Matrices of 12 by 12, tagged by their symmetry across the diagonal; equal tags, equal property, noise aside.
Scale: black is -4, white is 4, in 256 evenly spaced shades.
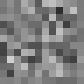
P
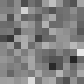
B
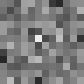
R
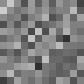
R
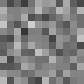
P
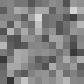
B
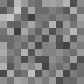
R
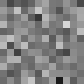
B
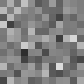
B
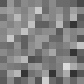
R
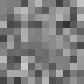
P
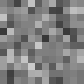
P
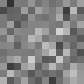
R
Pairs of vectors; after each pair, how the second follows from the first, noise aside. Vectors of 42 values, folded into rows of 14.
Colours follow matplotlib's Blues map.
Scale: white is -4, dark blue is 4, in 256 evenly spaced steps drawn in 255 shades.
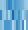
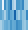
reversed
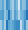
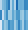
wrapped around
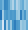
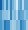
shuffled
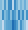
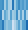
negated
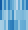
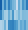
copied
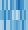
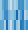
shuffled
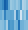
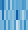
shuffled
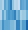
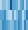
shuffled
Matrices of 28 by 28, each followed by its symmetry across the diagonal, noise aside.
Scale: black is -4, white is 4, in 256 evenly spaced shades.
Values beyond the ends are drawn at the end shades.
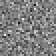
antisymmetric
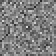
symmetric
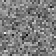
neither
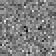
neither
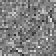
symmetric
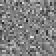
antisymmetric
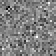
symmetric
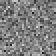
neither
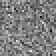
antisymmetric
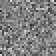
antisymmetric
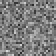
neither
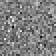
neither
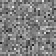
antisymmetric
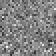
neither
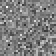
symmetric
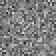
symmetric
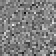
antisymmetric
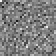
symmetric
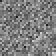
symmetric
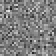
antisymmetric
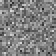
neither
